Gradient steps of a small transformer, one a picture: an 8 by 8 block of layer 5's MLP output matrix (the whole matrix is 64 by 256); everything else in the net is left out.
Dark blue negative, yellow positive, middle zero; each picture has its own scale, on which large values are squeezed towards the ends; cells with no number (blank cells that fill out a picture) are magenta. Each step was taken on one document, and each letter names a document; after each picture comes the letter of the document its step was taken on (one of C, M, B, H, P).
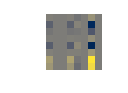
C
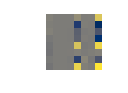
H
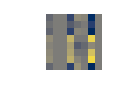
C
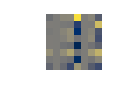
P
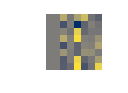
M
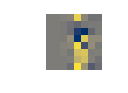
M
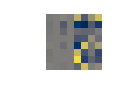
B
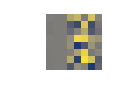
M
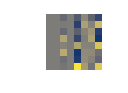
B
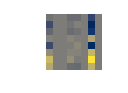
C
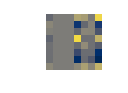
H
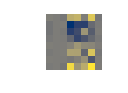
P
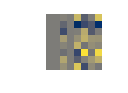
B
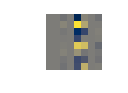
M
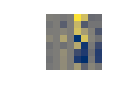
B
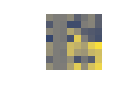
H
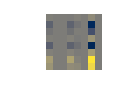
C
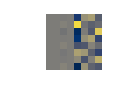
M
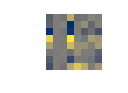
P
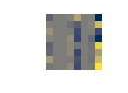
H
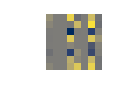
P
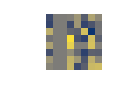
P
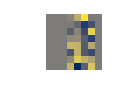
M
